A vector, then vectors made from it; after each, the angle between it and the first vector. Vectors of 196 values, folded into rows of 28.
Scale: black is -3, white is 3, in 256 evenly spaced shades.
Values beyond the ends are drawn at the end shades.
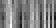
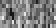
partly opposed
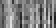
nearly parallel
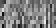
partly aligned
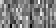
partly opposed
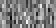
partly opposed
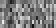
partly opposed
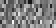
orthogonal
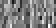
partly aligned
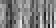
nearly opposite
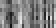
nearly opposite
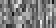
partly opposed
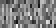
orthogonal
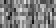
partly opposed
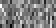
partly opposed
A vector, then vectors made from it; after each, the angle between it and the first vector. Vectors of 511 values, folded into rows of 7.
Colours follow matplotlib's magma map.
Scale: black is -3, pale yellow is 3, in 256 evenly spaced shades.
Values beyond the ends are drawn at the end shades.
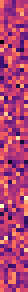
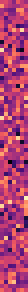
nearly parallel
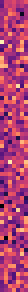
nearly opposite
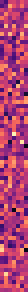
partly opposed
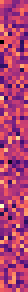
nearly parallel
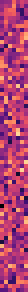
nearly opposite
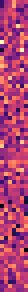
nearly opposite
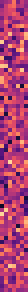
nearly opposite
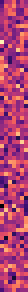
nearly opposite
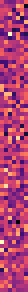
orthogonal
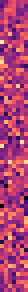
nearly opposite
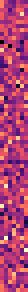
nearly parallel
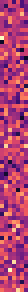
partly aligned
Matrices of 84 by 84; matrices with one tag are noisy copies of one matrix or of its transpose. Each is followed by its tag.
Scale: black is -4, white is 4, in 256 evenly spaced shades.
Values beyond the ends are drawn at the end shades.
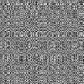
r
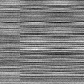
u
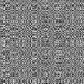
r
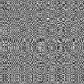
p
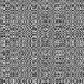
r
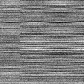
u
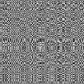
p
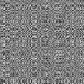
r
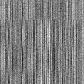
u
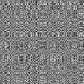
r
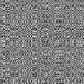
r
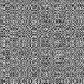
r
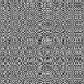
p
